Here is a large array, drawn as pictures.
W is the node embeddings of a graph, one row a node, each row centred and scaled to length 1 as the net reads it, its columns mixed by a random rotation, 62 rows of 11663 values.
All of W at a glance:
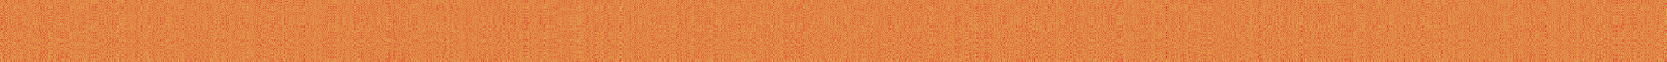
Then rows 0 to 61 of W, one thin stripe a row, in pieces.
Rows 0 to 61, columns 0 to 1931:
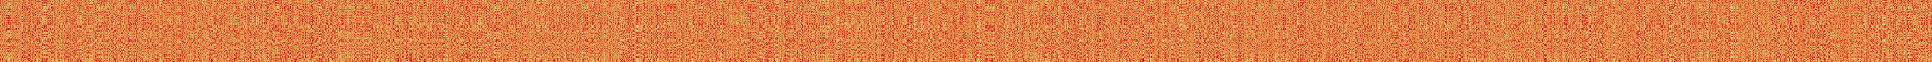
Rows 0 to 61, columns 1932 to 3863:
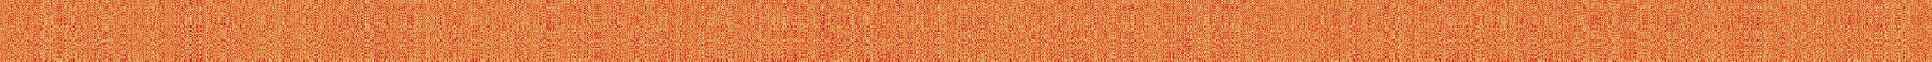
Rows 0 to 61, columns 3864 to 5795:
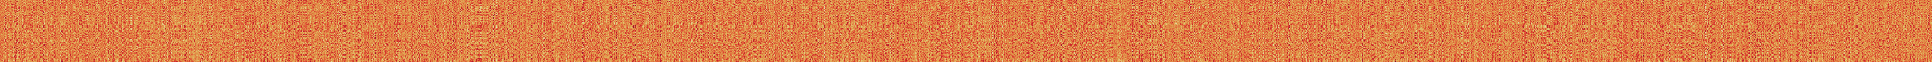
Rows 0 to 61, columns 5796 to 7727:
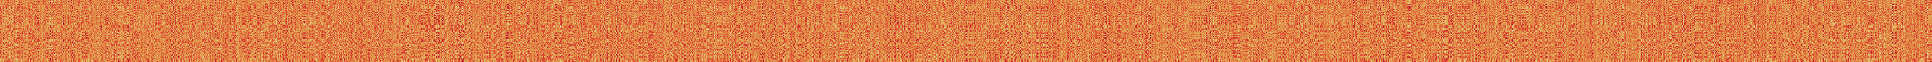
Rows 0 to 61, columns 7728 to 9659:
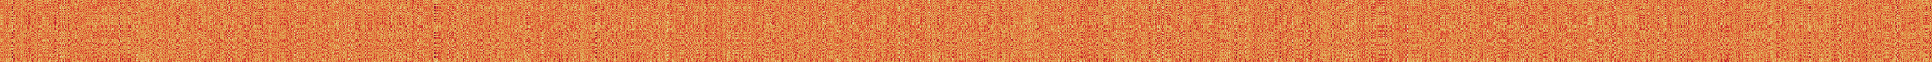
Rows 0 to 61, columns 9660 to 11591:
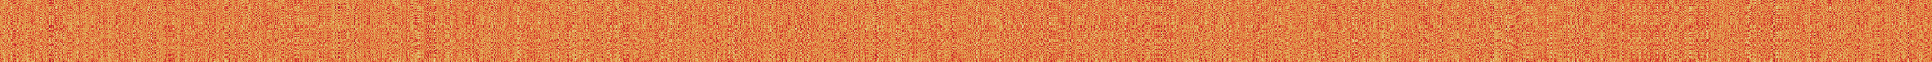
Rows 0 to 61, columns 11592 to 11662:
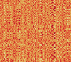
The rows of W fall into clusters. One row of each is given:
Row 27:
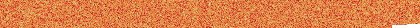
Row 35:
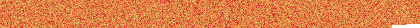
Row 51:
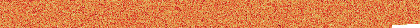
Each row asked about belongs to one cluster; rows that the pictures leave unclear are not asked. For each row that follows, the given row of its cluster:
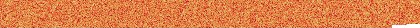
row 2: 27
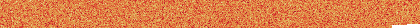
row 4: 35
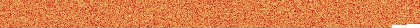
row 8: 35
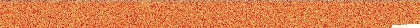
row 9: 51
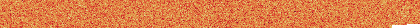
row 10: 35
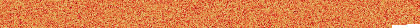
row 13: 35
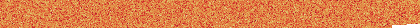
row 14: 27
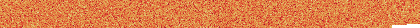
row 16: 35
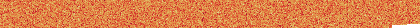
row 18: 51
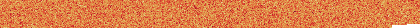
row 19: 35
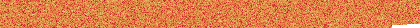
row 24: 51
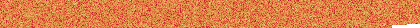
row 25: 27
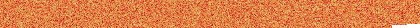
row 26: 27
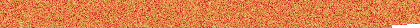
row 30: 27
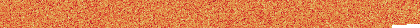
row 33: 35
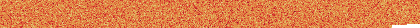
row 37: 35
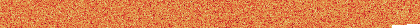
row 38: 35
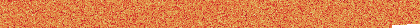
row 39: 51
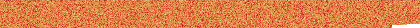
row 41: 51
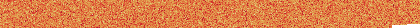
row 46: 51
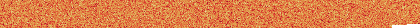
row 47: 35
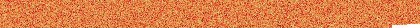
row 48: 51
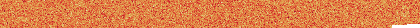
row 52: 35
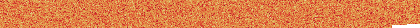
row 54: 27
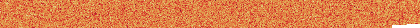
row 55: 27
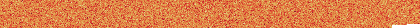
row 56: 35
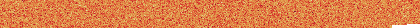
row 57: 35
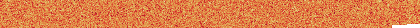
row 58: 27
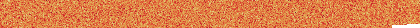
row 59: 27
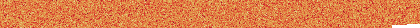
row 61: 27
